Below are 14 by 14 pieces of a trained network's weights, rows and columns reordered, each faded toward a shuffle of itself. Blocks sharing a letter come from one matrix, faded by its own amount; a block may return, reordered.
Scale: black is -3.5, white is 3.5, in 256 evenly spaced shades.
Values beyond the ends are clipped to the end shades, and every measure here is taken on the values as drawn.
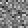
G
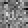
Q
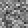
G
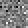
Q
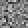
G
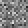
G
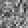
G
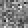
G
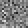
Q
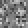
G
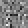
Q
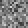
G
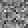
G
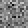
Q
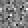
Q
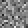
Q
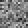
Q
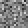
G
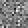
G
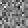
G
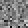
Q
